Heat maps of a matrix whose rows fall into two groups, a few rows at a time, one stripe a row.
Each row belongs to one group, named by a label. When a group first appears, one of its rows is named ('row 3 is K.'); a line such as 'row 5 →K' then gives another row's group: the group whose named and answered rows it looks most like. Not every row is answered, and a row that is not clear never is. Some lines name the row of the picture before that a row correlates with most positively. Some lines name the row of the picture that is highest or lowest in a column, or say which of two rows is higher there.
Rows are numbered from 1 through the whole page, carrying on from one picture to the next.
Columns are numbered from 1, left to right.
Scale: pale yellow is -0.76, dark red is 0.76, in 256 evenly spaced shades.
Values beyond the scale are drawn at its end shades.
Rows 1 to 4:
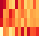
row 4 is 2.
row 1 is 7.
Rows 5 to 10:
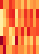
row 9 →7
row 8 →2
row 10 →7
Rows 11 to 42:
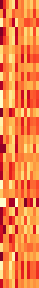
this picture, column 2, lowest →33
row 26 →7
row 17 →2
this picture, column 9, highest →33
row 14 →7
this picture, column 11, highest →33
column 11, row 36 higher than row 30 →No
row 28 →7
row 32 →2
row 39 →7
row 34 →7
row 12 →7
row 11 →7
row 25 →2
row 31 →2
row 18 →7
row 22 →2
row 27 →7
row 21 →2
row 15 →7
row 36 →7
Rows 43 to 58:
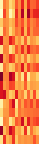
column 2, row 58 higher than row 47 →Yes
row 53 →7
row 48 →2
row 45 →2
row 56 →2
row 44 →2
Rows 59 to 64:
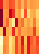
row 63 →2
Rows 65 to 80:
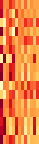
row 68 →7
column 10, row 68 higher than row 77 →Yes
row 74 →2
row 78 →7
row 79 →7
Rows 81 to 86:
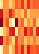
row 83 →7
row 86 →2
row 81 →2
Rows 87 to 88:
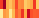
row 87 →7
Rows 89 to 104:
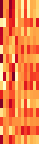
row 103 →2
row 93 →7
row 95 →7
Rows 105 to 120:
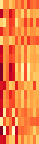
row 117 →7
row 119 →7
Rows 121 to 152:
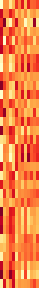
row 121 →2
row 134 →2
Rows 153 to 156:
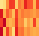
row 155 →7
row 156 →7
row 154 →7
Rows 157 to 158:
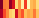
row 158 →7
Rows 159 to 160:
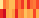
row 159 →2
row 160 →7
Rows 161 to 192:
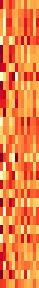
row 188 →7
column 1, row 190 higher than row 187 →Yes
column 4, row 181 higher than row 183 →No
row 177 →7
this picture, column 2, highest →173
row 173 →7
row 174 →2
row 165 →2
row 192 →7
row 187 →2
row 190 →7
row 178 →7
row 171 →7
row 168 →7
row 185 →2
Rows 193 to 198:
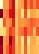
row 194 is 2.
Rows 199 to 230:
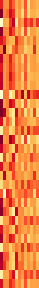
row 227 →7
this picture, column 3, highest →220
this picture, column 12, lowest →220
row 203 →7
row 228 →7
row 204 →7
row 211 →7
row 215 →7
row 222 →7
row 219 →2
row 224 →7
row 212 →7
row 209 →2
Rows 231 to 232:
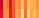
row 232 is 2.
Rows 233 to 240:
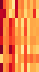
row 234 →7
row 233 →7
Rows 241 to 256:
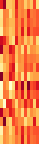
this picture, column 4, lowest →250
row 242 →2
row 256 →2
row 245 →7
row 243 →2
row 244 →2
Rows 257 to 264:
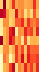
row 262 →2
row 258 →7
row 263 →2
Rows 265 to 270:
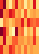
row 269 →7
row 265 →7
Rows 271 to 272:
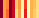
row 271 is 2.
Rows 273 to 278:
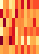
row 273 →2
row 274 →7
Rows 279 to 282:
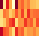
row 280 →2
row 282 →7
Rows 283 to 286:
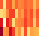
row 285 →7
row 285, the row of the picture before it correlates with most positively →279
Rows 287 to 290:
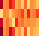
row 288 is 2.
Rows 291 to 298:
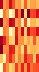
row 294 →2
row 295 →7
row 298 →2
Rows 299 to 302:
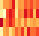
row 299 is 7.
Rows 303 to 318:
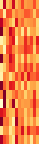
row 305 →7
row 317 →2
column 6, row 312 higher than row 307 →Yes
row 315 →7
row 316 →7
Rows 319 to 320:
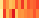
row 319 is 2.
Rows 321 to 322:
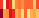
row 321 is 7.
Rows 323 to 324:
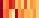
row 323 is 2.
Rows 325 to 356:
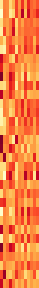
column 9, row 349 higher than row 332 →No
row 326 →2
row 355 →7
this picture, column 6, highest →340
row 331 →7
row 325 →2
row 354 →2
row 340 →7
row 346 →2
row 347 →7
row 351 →2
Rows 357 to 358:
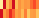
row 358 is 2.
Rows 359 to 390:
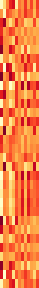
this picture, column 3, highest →366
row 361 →7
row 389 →7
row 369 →7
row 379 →2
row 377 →7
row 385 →2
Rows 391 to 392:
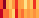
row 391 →7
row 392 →7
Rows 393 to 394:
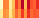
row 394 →2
